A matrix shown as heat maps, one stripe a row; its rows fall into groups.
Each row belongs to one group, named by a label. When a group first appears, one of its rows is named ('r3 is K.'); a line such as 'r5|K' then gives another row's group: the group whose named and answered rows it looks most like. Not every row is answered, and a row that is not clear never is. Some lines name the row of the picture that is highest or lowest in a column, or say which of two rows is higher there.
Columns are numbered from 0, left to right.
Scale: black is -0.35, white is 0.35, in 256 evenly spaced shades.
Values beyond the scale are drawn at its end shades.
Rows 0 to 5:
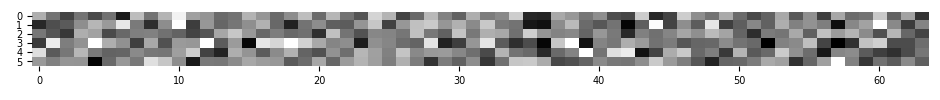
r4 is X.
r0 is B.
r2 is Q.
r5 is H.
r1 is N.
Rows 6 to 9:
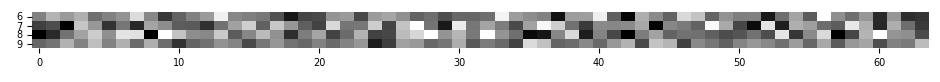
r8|N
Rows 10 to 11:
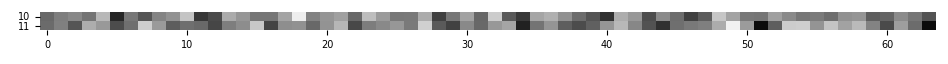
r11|Q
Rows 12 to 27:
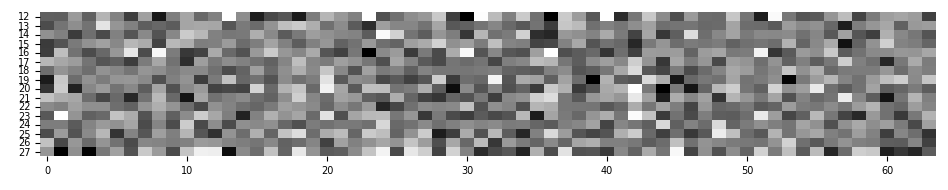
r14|B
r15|N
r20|Q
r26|X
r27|X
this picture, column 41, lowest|12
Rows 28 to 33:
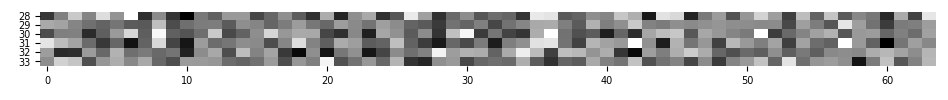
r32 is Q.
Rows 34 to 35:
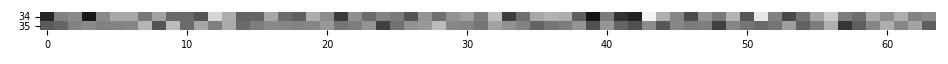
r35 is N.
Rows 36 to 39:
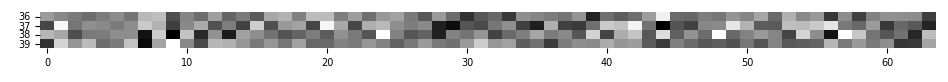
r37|Q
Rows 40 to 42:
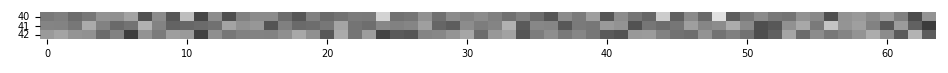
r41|Q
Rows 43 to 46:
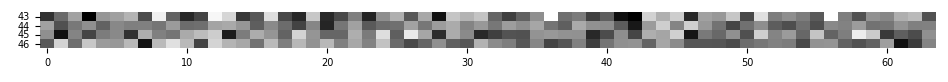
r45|X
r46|H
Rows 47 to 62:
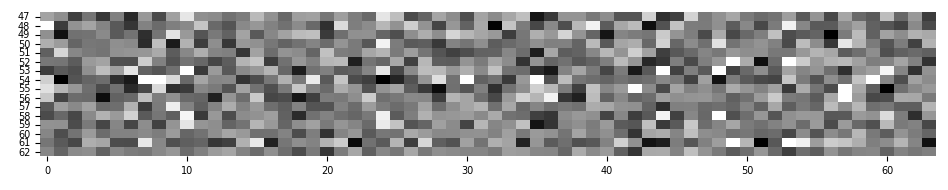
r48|X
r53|N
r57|H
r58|N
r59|B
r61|Q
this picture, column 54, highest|61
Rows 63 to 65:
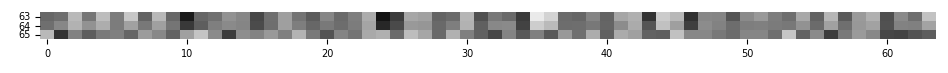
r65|X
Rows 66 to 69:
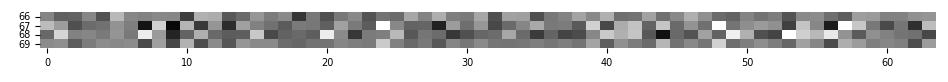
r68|Q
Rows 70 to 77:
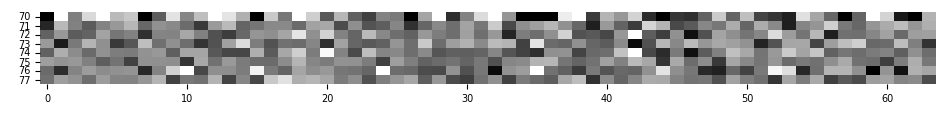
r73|Q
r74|Q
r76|H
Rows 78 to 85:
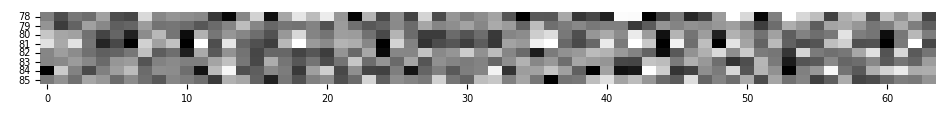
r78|Q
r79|Q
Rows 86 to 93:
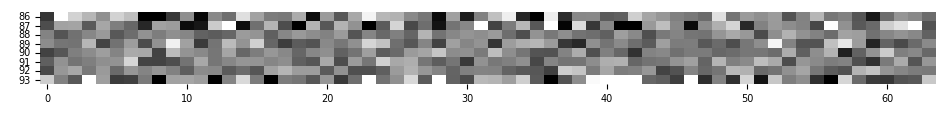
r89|H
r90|N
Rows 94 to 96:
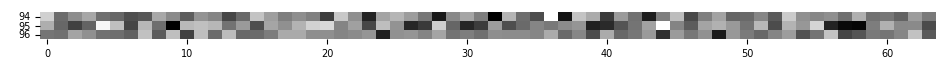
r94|X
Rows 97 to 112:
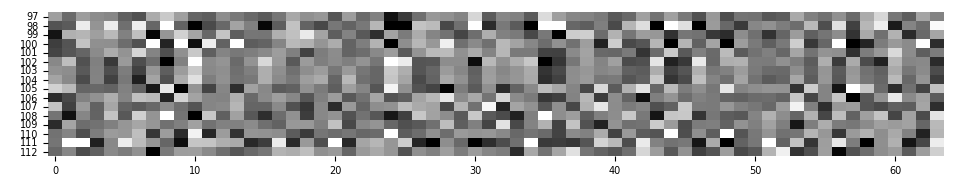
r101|N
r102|B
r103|B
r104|B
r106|N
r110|N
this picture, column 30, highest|98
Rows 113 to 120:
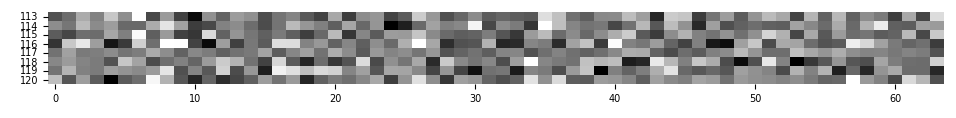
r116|H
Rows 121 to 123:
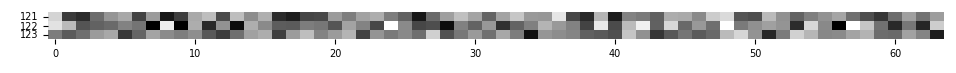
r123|Q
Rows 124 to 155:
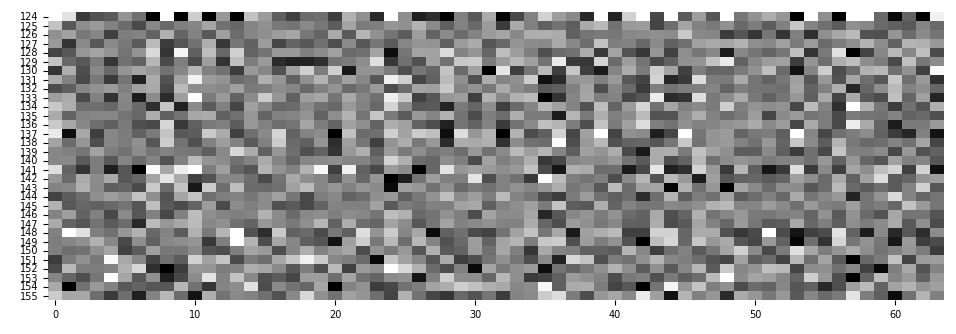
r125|X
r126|H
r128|N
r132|N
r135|X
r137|X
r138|X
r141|B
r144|N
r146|B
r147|B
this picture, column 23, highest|129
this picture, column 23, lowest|151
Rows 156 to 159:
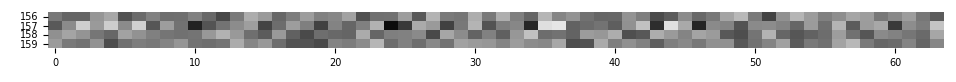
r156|Q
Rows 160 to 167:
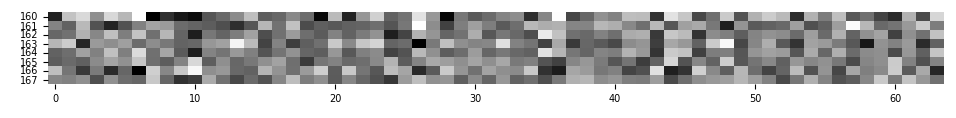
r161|H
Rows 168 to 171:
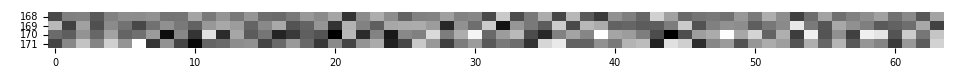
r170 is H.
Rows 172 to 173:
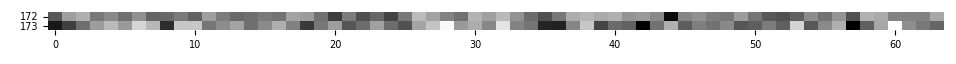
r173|N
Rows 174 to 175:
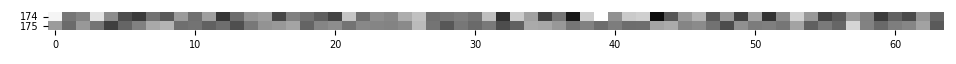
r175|H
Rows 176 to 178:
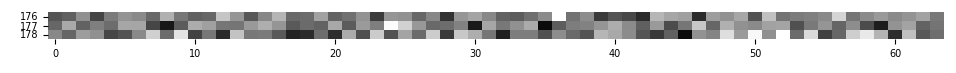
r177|B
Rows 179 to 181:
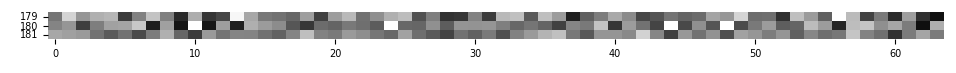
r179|Q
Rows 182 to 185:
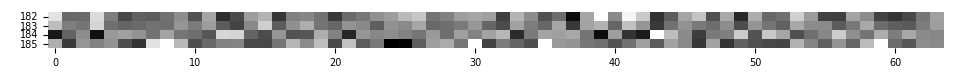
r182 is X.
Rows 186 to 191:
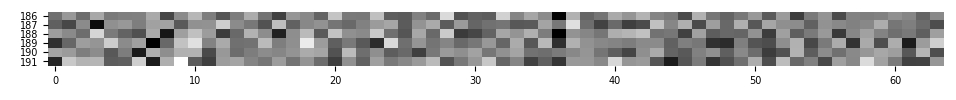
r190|B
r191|H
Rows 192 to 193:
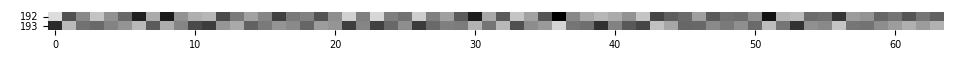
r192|X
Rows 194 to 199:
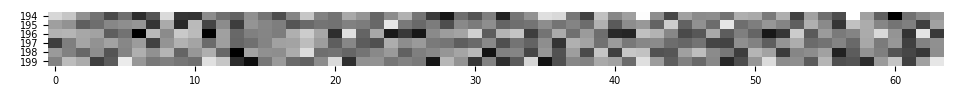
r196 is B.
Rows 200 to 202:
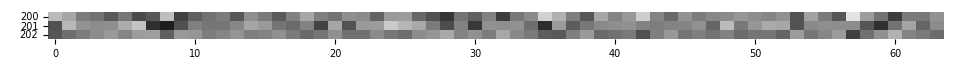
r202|N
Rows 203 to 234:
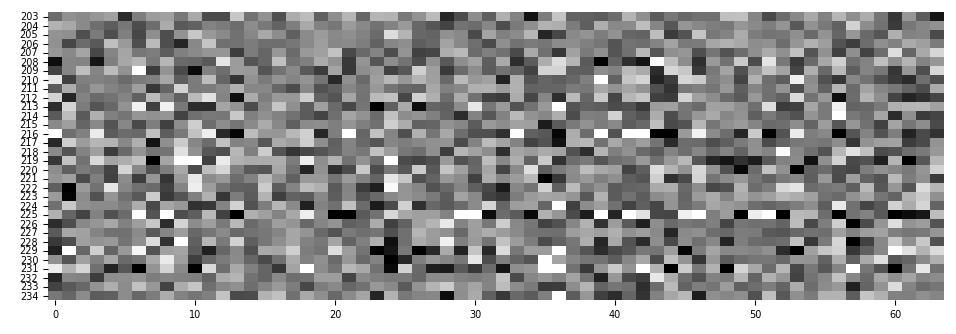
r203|Q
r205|B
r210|X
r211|H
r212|X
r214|Q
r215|B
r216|X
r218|H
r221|B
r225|X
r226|N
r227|H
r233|N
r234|X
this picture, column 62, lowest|225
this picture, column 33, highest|216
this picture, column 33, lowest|208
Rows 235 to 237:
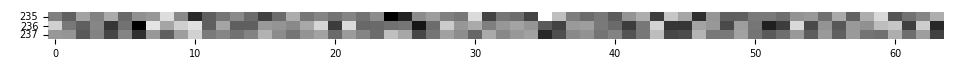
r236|B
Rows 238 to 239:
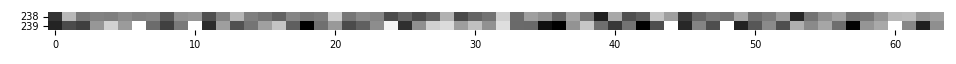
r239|N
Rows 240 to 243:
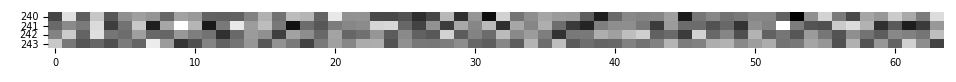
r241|H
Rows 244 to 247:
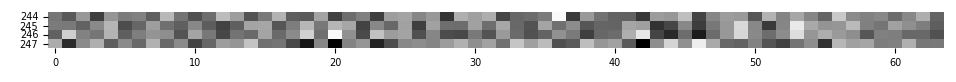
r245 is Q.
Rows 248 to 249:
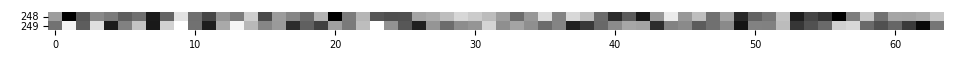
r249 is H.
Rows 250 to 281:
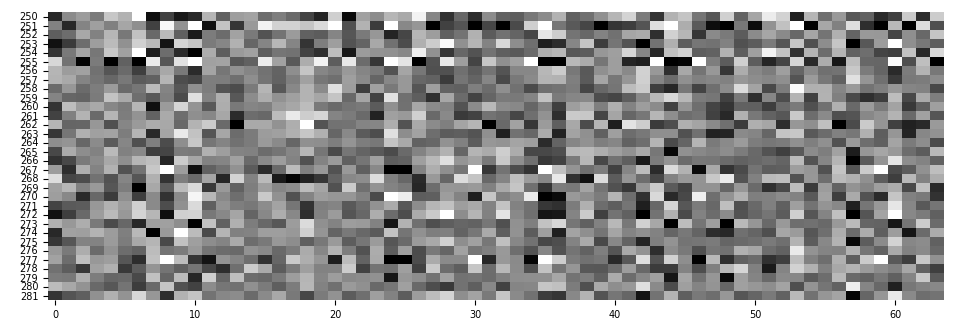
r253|N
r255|B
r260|H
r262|X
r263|H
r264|B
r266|N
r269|B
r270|B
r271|N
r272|N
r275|N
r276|Q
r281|N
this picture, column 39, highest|268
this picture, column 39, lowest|251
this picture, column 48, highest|268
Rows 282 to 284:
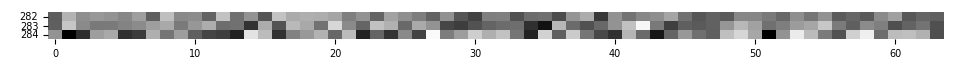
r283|Q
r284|Q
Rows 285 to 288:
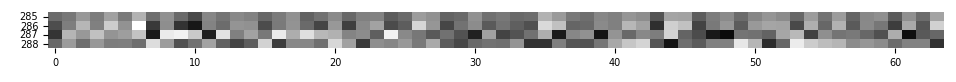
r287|H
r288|Q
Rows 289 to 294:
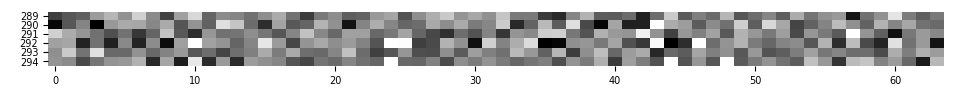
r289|N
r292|B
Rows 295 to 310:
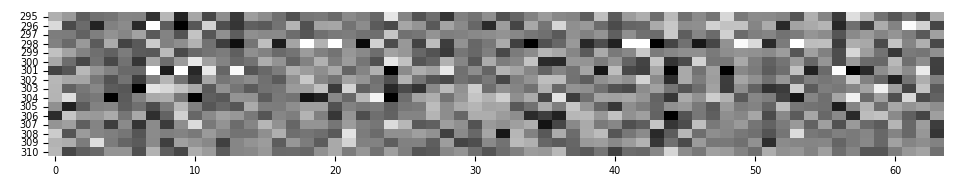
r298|Q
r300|B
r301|N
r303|B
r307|B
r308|X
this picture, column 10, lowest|304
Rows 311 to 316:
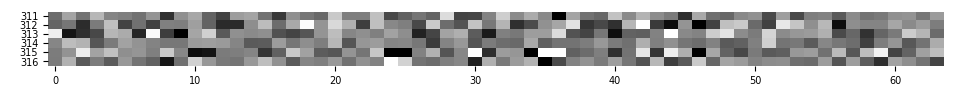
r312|Q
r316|B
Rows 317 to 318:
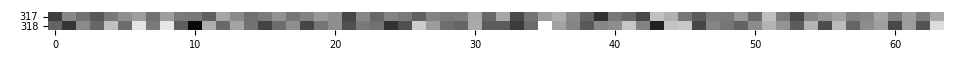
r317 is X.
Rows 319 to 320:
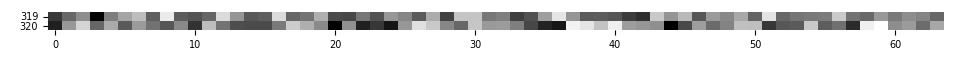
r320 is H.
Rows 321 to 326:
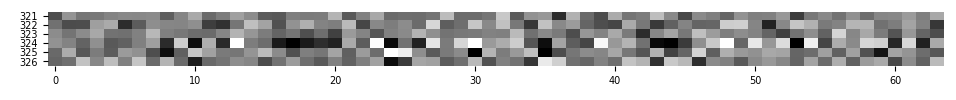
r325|B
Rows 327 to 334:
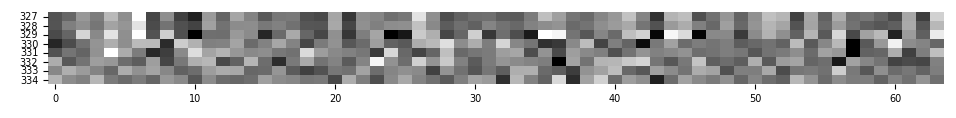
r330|N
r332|X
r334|X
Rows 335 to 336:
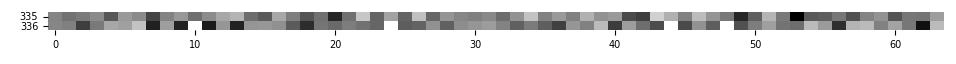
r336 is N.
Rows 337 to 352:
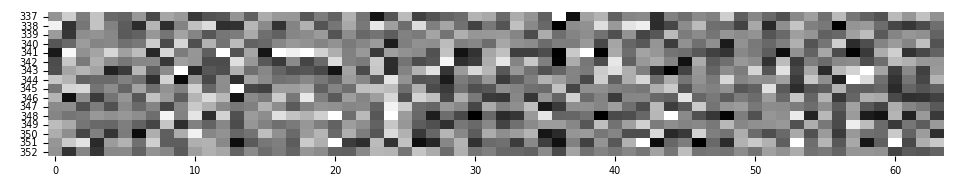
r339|Q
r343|H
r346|X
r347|B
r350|B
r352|X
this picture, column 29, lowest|341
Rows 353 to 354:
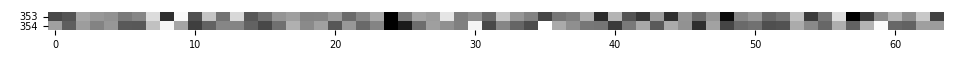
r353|N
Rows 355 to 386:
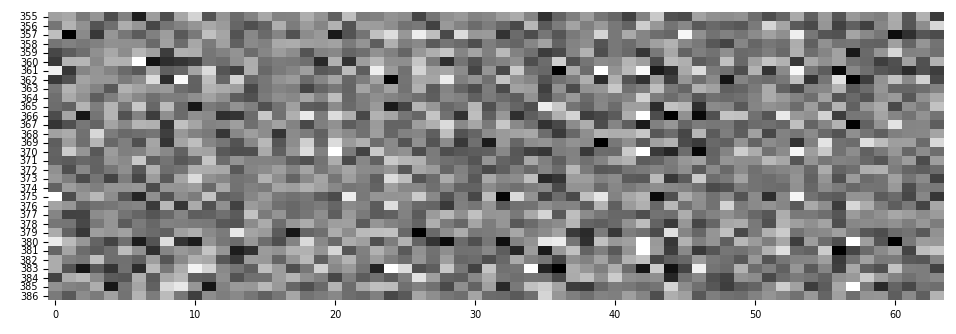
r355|B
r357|X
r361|X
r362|N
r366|Q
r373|B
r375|X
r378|Q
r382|X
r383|B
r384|H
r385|H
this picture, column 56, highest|362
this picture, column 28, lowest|380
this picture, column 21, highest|375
